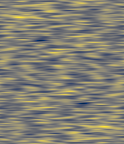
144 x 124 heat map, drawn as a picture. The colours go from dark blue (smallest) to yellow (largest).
It looks the same turned upside down. No overall slope runs across the table. The grain runs across in streaks. The values follow a bell shape.
